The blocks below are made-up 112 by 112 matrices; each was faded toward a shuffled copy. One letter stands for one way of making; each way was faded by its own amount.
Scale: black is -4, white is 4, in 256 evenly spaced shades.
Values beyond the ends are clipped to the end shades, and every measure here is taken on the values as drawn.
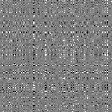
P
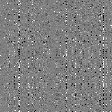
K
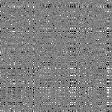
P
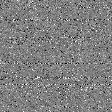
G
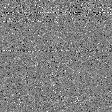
G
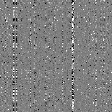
K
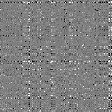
P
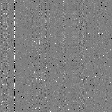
K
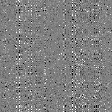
K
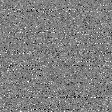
G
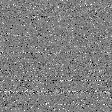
G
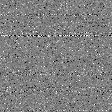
G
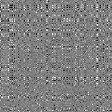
P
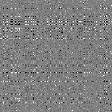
P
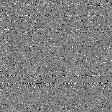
G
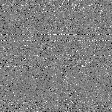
G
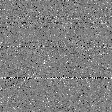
G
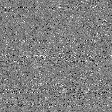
G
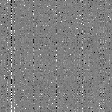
K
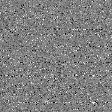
G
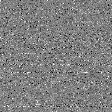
G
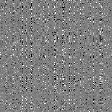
K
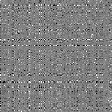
P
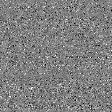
G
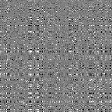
P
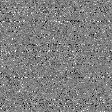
G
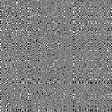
P
